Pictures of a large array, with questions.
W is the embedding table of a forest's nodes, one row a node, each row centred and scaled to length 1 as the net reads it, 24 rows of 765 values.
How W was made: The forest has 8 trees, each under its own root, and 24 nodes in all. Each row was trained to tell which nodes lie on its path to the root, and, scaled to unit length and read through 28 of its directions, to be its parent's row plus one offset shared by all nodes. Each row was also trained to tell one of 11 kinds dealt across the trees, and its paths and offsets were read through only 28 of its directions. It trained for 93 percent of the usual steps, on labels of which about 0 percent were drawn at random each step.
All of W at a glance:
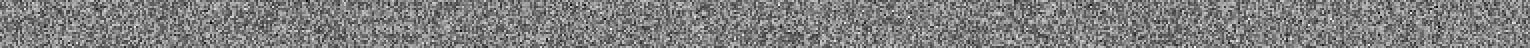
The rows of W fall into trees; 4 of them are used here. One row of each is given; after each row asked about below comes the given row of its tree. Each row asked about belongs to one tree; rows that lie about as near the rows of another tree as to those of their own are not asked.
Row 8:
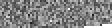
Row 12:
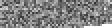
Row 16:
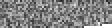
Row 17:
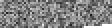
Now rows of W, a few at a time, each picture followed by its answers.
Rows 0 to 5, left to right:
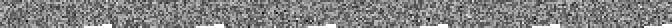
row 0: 12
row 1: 17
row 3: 8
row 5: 16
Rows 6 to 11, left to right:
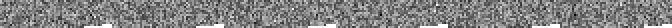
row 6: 16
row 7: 16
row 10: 17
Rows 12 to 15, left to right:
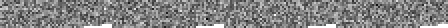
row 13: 8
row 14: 8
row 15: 12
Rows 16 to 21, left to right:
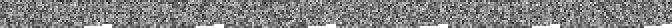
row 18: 17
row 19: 12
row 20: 17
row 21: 17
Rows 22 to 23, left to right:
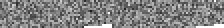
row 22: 16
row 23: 8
